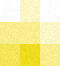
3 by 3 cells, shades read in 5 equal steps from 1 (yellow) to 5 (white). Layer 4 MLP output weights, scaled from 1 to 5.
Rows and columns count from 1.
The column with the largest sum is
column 3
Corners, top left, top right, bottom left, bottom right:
5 5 2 3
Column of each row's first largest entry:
1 3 3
